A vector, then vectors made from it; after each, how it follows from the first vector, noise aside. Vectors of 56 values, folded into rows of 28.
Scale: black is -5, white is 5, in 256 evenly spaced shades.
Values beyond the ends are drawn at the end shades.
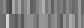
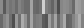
wrapped around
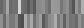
wrapped around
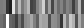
scaled up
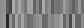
sign-scrambled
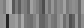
negated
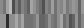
negated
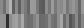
negated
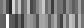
scaled up
